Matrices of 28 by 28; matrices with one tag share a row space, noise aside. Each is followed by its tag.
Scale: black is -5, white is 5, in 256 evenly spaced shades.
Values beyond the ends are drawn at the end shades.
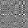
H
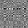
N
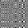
H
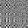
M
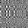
M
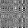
H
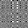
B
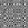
N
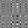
B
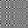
M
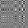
H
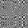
H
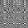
N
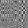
H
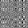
H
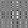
B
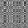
N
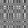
N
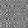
M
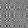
M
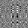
B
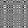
N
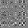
H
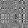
H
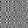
M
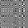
H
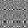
N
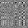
H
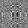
B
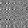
M
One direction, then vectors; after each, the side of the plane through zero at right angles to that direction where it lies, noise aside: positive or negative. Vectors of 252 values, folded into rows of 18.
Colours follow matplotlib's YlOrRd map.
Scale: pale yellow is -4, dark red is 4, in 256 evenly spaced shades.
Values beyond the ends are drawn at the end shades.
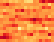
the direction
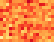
negative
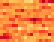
positive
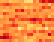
positive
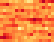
positive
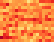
positive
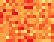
negative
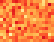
negative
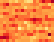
positive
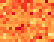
negative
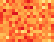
negative
